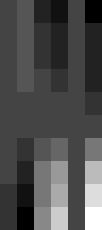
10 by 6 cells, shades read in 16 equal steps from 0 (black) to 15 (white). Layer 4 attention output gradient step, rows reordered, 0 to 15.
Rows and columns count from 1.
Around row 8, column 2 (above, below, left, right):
3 1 4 7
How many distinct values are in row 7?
5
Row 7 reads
4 3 5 6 4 7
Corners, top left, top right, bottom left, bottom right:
4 0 3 15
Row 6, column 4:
4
